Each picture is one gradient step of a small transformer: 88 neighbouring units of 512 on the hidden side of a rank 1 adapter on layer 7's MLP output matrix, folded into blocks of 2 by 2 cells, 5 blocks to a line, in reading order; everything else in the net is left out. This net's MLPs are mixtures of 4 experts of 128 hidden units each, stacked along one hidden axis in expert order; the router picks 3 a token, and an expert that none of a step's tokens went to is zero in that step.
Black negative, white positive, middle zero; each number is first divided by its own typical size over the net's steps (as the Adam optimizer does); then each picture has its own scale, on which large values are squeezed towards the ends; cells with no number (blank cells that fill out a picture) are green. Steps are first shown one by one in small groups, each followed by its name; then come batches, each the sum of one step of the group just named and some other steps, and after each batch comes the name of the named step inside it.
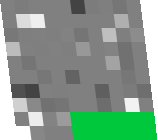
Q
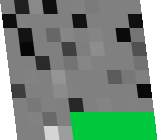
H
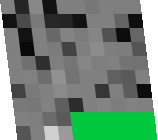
H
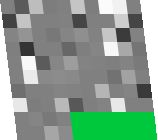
H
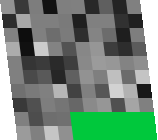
H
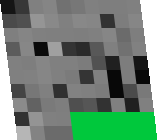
Q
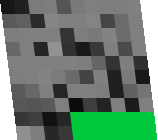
Q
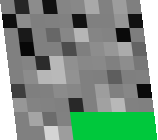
H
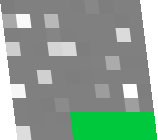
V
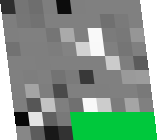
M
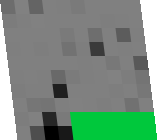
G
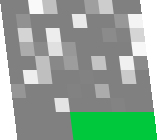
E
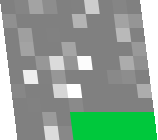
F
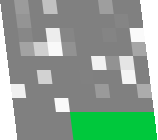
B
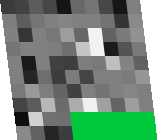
M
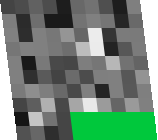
M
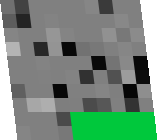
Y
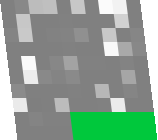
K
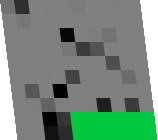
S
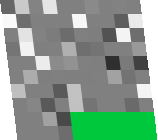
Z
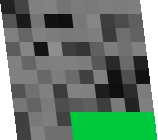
Z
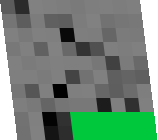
S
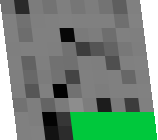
S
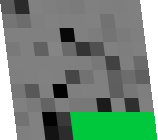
S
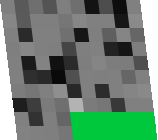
Z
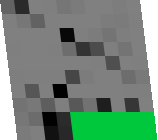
S
